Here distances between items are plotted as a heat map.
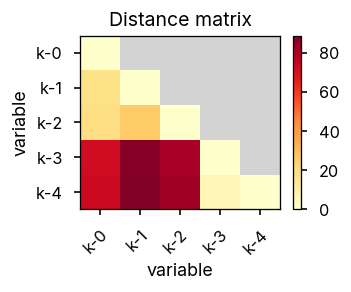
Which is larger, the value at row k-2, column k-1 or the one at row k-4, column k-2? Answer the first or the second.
the second
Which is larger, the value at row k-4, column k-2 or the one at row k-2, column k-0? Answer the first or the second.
the first
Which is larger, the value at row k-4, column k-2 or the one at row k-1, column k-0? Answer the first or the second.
the first
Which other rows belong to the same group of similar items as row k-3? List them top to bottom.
k-4
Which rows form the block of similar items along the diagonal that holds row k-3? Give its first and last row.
k-3 to k-4
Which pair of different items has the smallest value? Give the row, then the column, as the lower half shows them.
k-4, k-3
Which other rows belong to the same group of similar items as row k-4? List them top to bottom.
k-3
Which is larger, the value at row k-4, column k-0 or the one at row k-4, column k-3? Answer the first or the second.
the first
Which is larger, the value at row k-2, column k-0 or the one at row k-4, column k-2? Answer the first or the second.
the second
